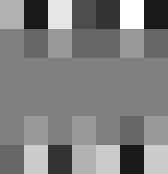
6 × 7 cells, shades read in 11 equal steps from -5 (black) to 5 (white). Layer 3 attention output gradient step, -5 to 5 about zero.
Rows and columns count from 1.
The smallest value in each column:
-1 -4 -3 -2 -3 -4 -4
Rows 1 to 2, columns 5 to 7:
-3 5 -4 / -1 1 -1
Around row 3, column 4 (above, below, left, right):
-1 0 0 0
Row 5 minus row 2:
0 2 -1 2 1 -2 2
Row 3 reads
0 0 0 0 0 0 0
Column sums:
1 -1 2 0 -1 1 -1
